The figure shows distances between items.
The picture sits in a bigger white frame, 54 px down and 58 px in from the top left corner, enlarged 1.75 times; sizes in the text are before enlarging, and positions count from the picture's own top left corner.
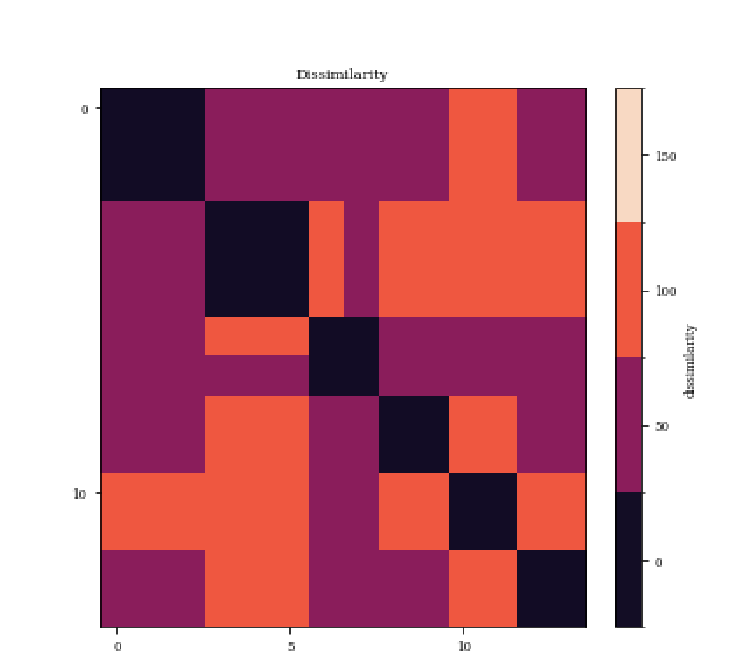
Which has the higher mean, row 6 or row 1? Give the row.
6
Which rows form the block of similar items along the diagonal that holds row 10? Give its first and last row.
10 to 11
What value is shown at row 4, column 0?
50
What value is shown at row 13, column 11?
100
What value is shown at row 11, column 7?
50
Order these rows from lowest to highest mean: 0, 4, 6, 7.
7, 0, 6, 4
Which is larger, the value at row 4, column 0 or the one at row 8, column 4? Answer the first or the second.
the second
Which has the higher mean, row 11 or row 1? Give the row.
11
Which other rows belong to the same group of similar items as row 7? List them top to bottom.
6
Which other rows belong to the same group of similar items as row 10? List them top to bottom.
11
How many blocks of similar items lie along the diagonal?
6
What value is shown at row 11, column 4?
100
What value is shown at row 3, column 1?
50
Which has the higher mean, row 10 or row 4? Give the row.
10
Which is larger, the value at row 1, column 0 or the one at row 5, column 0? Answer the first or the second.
the second
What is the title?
Dissimilarity
